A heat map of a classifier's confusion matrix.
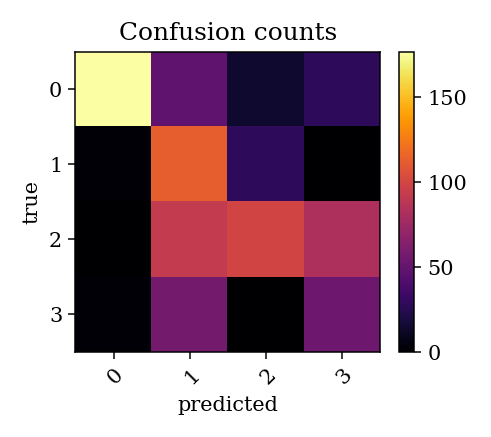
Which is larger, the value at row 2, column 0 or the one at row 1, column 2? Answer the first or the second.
the second
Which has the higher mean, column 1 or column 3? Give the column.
1
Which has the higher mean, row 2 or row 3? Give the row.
2
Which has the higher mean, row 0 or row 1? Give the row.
0
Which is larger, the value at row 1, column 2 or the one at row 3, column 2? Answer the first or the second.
the first
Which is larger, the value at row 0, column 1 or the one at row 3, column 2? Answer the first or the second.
the first
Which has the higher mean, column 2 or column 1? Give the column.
1
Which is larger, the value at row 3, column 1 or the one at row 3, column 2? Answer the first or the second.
the first
